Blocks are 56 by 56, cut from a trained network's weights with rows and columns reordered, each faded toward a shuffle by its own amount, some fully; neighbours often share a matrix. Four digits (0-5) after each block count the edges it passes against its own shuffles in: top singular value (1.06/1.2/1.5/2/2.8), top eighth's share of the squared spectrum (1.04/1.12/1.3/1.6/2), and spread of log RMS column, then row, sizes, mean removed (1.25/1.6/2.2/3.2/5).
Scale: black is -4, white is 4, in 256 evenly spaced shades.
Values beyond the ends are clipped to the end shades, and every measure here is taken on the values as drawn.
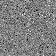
0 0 0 0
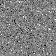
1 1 0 0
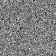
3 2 0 1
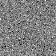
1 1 0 0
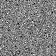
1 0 0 0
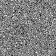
0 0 0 0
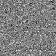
2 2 0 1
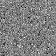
2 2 0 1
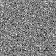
2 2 0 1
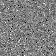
0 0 0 0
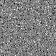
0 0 0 0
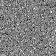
2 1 0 0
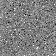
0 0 0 0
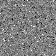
0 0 0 0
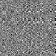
4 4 2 2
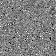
1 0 0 0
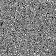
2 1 0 0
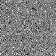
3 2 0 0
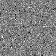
2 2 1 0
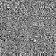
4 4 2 2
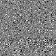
3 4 2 2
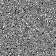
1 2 0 0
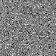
3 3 1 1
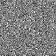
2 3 1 1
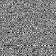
3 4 1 2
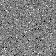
0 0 0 0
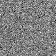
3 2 0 0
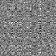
4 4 2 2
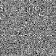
3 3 1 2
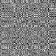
4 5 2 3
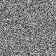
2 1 0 0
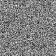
2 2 0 0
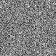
2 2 0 0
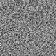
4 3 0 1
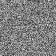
2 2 0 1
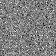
2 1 0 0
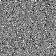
2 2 0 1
